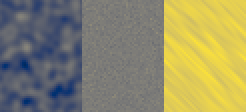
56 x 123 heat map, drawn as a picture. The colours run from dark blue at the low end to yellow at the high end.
The table splits into one row of 3 panels. Panel 1,1: low, blotchy. Panel 1,2: middling, fine-grained, faint in contrast. Panel 1,3: very high, slanting down to the right, faint in contrast.
